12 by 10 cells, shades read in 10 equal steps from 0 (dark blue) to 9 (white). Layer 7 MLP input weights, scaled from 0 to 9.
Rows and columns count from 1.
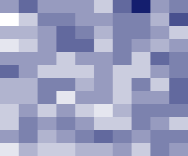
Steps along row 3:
same down down up up down same up up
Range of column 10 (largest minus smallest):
5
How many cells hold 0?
1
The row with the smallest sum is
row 1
